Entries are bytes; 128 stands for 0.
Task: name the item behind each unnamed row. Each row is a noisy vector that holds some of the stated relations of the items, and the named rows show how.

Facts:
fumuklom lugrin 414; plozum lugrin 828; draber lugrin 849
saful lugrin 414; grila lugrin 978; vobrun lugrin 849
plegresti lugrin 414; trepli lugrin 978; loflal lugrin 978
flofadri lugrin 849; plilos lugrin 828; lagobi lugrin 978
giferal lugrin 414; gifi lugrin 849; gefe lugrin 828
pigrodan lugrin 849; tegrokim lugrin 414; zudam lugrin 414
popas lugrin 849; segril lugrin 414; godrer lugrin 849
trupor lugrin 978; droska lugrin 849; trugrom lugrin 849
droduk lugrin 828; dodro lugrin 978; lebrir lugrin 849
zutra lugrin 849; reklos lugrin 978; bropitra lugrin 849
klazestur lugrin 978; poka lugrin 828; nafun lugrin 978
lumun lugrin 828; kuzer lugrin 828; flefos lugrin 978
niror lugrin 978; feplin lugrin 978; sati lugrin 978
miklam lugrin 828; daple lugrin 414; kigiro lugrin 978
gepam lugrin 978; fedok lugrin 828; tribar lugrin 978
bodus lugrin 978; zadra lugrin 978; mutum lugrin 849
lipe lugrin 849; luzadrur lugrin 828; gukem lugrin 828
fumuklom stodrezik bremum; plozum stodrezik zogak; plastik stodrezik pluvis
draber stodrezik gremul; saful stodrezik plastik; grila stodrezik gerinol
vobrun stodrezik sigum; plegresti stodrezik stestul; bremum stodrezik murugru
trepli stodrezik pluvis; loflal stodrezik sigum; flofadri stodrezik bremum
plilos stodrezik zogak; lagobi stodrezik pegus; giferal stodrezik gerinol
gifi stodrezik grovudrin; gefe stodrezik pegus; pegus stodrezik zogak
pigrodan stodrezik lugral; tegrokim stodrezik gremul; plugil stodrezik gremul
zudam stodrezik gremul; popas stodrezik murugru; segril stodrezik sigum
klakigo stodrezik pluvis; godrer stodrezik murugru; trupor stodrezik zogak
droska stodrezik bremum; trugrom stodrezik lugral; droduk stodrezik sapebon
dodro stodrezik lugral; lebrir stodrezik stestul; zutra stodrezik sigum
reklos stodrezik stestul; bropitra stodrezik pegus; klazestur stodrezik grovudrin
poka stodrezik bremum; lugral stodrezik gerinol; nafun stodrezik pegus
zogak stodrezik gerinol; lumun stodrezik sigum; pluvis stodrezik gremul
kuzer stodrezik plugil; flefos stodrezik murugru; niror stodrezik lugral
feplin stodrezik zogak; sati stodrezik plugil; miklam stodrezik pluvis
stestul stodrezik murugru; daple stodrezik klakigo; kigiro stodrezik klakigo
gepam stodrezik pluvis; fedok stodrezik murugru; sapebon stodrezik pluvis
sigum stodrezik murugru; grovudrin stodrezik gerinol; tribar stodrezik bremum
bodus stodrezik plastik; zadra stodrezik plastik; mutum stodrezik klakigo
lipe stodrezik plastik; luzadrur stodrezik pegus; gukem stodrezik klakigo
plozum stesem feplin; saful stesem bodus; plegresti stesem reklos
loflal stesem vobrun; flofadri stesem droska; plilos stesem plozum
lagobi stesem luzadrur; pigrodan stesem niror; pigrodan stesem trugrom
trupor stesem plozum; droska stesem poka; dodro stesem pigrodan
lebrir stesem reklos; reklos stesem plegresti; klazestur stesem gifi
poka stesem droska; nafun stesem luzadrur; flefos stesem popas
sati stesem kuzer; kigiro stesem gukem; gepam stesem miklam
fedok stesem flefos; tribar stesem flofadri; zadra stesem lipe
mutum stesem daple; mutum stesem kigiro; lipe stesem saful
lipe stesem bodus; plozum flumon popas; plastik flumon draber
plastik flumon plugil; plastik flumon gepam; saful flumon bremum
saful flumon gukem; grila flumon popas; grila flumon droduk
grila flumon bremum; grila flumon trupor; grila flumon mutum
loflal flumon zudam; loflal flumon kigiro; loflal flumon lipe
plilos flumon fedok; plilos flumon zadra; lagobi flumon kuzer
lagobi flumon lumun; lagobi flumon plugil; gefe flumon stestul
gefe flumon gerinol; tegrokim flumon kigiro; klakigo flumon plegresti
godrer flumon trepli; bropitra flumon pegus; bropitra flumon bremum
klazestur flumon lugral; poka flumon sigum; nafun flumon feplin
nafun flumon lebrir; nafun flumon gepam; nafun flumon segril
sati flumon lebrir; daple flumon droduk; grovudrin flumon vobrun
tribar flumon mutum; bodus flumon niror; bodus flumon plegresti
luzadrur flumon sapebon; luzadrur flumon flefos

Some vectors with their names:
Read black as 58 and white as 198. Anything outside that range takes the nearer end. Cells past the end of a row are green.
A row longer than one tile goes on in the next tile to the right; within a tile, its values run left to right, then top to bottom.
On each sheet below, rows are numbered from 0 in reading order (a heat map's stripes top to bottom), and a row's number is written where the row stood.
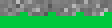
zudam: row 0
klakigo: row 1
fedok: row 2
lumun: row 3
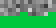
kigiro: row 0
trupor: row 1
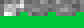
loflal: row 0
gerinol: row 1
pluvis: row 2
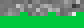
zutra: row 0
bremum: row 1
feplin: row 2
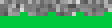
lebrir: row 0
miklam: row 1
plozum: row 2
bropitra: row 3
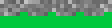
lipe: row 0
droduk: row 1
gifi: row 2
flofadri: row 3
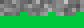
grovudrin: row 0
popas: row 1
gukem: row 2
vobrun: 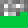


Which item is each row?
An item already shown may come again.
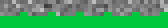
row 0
gifi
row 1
plastik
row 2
pigrodan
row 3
daple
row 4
tegrokim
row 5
bropitra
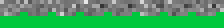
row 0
lipe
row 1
grila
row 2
bodus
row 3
gepam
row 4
draber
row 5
kuzer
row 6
draber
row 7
pegus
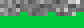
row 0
kigiro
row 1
dodro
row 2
plilos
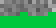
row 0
trepli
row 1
bropitra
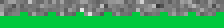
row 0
pigrodan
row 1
zadra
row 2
saful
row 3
bodus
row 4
droduk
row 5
plugil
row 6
gefe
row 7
zogak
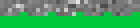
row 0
plegresti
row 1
fedok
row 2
plilos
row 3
sati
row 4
giferal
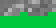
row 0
reklos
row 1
mutum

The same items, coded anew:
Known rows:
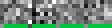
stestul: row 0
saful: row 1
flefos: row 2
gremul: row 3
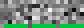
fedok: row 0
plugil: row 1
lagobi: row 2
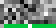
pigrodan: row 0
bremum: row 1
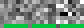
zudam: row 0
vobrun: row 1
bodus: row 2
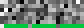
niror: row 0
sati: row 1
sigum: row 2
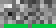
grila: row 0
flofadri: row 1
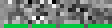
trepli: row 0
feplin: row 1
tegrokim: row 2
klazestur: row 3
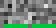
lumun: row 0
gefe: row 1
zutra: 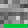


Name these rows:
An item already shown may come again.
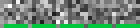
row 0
grila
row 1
bropitra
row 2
daple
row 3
klazestur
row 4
luzadrur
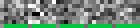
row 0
bropitra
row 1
bodus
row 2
lebrir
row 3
luzadrur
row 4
vobrun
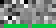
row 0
feplin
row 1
draber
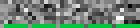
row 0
gepam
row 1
loflal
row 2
gukem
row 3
klazestur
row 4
plastik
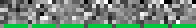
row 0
kigiro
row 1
trupor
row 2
draber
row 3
plilos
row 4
giferal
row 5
plilos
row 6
plozum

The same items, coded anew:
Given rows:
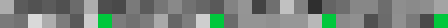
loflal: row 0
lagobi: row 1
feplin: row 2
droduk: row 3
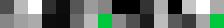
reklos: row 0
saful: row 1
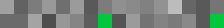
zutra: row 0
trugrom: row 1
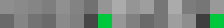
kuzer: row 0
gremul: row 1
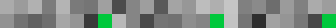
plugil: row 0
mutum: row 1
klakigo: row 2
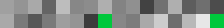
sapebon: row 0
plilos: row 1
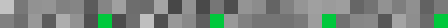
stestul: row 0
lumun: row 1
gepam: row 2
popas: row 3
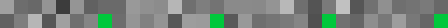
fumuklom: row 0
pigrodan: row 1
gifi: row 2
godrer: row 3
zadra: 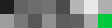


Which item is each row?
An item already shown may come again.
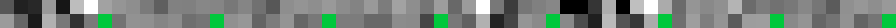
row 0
bodus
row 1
zudam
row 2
trepli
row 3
draber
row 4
lebrir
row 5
saful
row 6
pigrodan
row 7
trepli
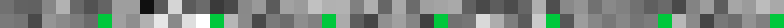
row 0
bropitra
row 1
plozum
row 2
mutum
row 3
plastik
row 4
loflal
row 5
giferal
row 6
mutum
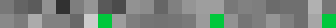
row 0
tribar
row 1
gepam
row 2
sati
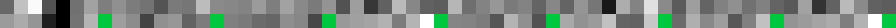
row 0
plegresti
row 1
daple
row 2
draber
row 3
trupor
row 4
bremum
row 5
kigiro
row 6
dodro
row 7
trupor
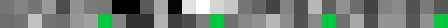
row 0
fedok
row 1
lipe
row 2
tegrokim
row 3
grila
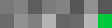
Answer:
klazestur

